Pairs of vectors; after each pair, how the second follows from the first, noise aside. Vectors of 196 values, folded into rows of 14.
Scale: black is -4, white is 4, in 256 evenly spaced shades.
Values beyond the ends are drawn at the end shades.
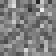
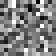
scaled up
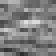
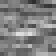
reversed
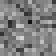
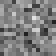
reversed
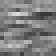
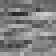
negated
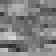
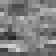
negated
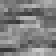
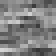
negated
